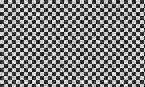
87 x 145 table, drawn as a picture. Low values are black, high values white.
Overall the values sit about 50% of the way up the scale. No row or column stands out. The values fall into two levels. The halves do not mirror each other. The field is checkered. No overall slope runs across the table.
